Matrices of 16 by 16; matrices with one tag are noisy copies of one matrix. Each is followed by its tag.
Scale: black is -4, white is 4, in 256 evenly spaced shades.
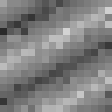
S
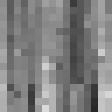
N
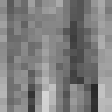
N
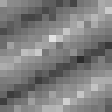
S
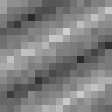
S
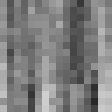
N
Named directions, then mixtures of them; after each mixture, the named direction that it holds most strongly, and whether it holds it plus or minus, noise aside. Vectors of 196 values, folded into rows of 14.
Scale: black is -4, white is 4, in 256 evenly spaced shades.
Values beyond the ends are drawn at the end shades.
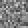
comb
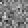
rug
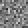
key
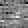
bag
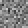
key, minus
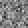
rug, minus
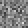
key, plus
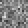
rug, plus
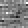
bag, minus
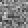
rug, plus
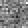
bag, minus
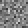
key, plus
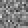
comb, plus
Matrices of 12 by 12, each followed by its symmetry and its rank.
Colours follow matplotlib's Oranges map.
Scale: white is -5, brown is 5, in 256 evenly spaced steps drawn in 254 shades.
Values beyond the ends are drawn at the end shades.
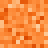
antisymmetric, full rank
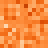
antisymmetric, full rank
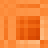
symmetric, rank one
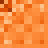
symmetric, rank two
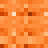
neither, rank two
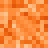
antisymmetric, full rank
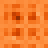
symmetric, rank two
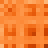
symmetric, rank two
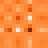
symmetric, rank one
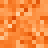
antisymmetric, full rank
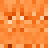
neither, rank two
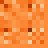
symmetric, rank two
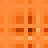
symmetric, rank one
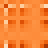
symmetric, rank one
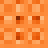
symmetric, rank one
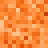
neither, full rank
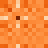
symmetric, rank two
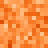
neither, full rank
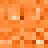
neither, rank two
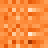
neither, rank two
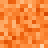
neither, full rank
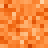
neither, full rank
